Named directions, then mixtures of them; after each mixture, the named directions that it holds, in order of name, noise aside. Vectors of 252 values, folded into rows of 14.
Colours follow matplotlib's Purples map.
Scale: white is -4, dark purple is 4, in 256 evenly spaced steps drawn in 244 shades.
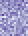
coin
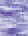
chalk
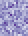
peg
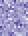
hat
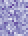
hat, peg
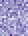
coin, hat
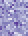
hat, peg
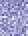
coin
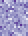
hat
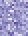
hat, peg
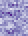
chalk, peg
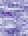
chalk, peg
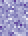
hat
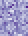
hat, peg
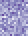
coin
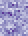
chalk, peg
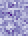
chalk, peg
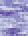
chalk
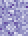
hat, peg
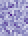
peg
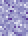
hat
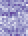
chalk, coin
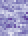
chalk, hat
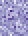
coin, hat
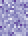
hat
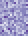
coin, peg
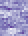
chalk, coin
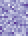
coin, hat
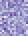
coin, peg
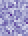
peg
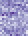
chalk, coin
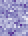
chalk, hat
